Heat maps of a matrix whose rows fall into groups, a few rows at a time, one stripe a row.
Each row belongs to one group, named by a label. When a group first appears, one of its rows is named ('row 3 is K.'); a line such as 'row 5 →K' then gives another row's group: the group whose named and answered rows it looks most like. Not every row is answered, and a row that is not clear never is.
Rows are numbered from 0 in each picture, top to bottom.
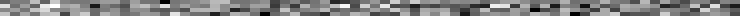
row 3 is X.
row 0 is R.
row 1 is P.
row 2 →R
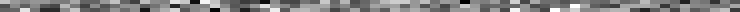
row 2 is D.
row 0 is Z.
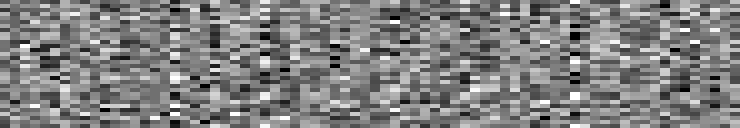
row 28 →X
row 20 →X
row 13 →X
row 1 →P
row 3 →P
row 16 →D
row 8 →X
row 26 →Z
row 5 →R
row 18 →X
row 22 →Z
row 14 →D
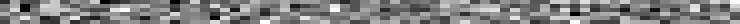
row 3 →X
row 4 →D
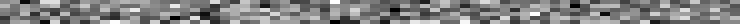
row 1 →X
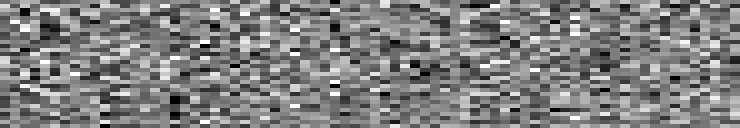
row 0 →D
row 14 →Z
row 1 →P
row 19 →P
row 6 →D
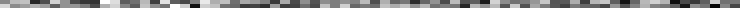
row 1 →Z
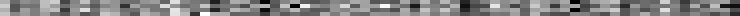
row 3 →Z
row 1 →P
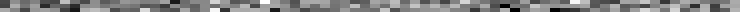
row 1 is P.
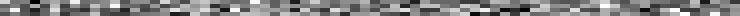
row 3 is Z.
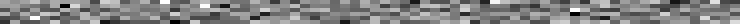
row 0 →P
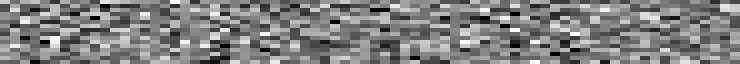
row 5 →D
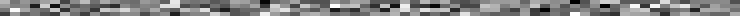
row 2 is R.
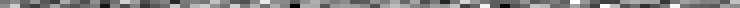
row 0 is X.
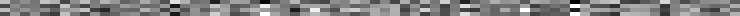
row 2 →P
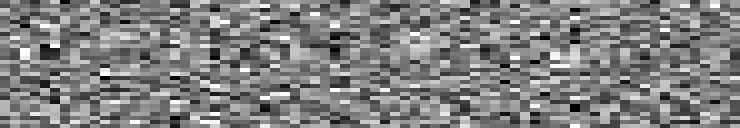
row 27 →X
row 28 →R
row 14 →D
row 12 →D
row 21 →R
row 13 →D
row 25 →Z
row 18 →Z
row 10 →X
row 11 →R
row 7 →X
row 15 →R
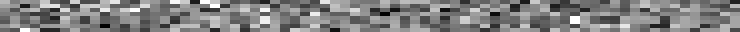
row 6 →P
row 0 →Z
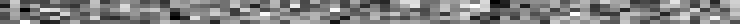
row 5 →D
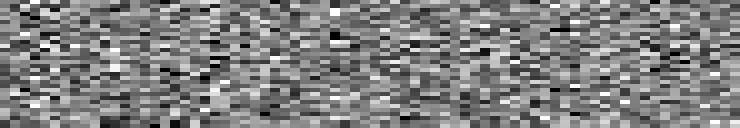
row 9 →R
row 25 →P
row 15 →Z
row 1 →D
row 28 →X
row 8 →D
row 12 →R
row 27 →Z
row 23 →P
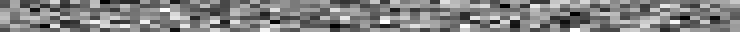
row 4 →Z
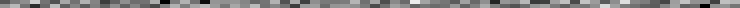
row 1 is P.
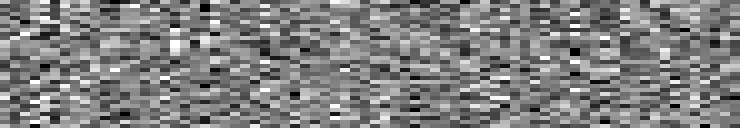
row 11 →Z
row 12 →X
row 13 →X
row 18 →X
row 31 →P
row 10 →Z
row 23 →P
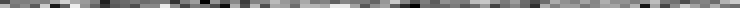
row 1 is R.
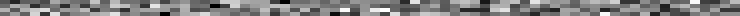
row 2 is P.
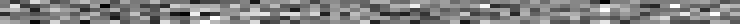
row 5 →P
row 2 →P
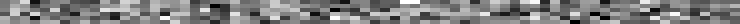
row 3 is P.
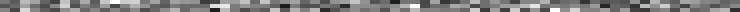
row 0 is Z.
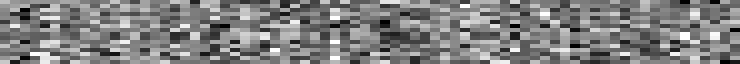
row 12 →D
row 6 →R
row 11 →X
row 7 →X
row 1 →R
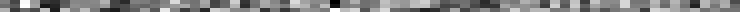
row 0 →D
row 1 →D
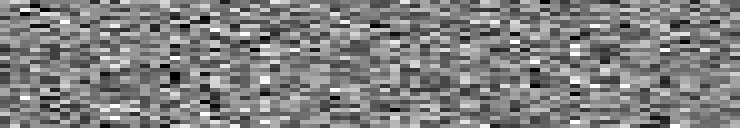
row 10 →Z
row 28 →Z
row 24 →D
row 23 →X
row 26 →R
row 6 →P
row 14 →Z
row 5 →Z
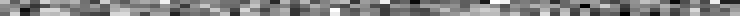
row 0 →P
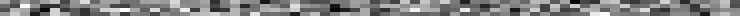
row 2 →R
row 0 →X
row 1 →D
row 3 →P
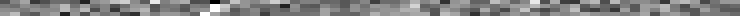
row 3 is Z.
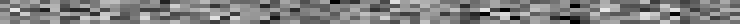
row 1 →X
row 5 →X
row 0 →R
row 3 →P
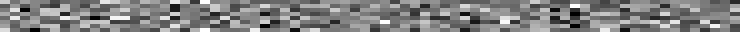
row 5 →D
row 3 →X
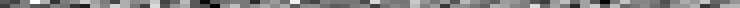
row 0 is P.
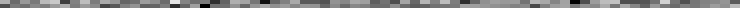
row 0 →X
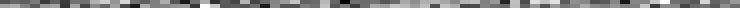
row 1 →Z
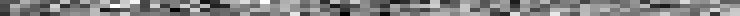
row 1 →R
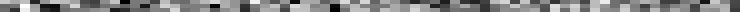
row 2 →D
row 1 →D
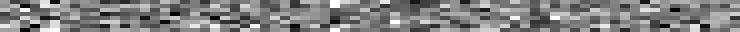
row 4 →D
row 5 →R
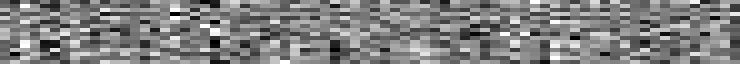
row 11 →D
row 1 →D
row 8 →P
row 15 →R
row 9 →X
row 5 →D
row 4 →Z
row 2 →Z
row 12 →R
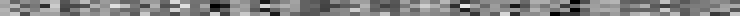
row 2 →X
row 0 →X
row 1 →R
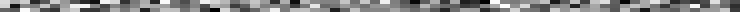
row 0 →P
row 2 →D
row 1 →P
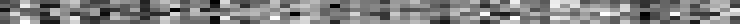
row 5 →D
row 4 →D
